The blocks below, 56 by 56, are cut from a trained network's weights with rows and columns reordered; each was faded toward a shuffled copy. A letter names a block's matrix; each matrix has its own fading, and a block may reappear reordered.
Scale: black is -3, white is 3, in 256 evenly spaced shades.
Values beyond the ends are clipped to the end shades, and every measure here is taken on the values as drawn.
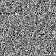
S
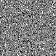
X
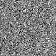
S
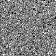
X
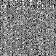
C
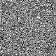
X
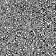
X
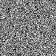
S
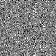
X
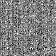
C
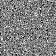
X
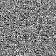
S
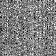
C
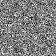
S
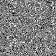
X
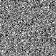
S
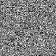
S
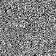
S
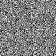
S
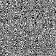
X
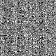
C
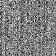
C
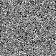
X
